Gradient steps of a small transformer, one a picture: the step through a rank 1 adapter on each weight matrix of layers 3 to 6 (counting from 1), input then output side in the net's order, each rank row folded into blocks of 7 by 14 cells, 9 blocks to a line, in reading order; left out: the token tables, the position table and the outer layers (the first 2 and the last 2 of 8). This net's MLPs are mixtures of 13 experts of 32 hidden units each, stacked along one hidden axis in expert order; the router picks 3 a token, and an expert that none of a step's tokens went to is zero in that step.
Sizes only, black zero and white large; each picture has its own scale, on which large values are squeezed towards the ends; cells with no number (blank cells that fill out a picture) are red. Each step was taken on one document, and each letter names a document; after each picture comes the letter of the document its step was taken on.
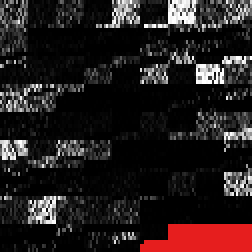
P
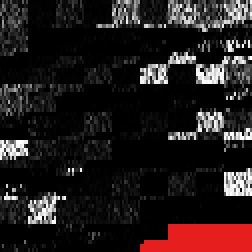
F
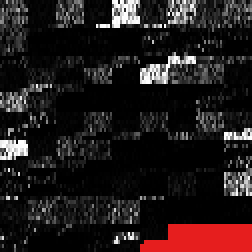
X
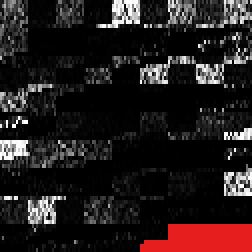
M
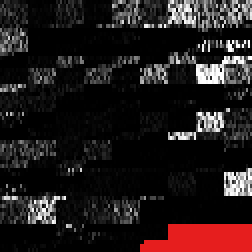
F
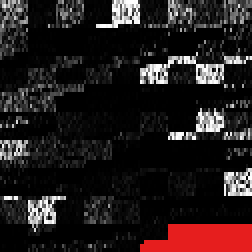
M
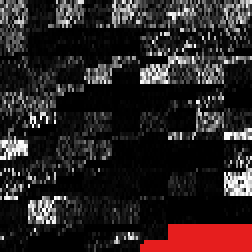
X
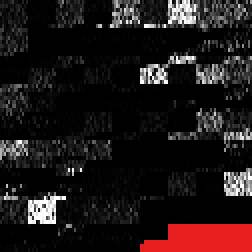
F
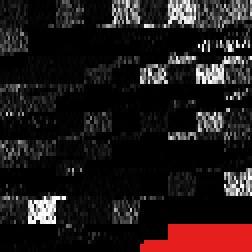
F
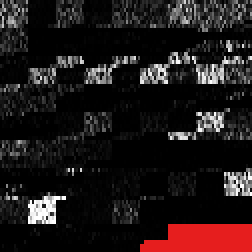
F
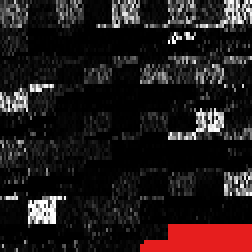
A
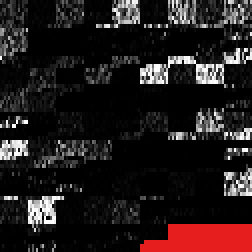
M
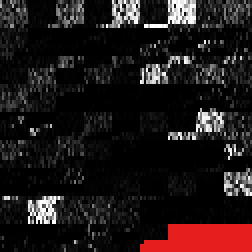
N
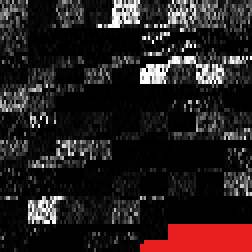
X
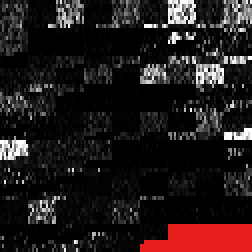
A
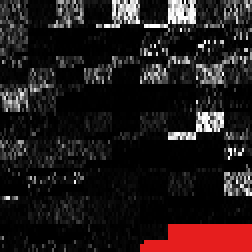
N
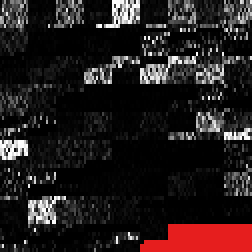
X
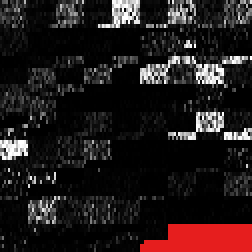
X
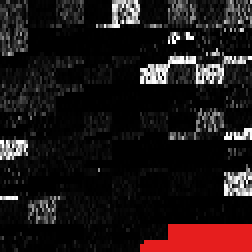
A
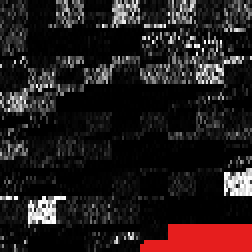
X
